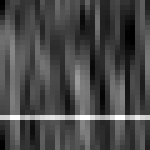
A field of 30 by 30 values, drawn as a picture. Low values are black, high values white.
Most values sit low, with a long tail of high ones. The ninth with the lowest average is the top right. On average the colour sits 30% of the way up the scale. Row 24 differs from the rows beside it.
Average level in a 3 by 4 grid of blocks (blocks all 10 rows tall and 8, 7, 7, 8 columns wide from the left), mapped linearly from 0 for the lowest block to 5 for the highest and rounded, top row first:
3200 | 5332 | 3455
